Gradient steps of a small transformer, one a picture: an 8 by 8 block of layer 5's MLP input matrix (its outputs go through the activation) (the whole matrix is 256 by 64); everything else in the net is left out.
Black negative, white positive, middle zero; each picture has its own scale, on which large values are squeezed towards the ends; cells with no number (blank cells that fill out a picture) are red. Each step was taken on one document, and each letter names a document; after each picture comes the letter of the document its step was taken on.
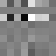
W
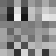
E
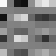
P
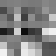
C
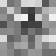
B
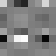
P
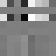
W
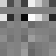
W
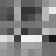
C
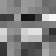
C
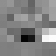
B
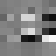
B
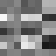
C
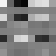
P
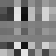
E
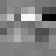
B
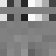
W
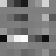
P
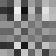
E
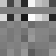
W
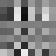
E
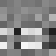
C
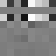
W
